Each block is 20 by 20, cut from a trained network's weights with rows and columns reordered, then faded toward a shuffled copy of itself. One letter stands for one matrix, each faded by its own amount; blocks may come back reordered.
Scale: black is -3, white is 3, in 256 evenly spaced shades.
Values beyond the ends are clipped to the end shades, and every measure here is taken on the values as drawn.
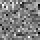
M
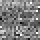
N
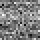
N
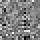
M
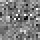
M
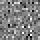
M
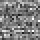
N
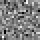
M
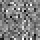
M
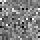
M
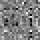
M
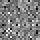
M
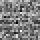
N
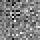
M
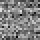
N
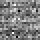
N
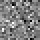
M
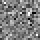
M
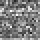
N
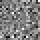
M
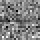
N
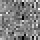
M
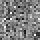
M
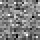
N
